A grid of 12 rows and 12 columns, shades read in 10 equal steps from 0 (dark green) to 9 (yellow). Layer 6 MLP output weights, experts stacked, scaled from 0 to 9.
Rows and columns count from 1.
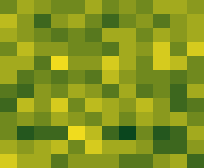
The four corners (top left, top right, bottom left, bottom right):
4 5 8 2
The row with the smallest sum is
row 10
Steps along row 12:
down same down up same same down same up up down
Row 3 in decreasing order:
6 6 6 6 6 5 5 4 4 4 3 3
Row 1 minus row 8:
2 -1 0 -4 0 -1 -2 0 -3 1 4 2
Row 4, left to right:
4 7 5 5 4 4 3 6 5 8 4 8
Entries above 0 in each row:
12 12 12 12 12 12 12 12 12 11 12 12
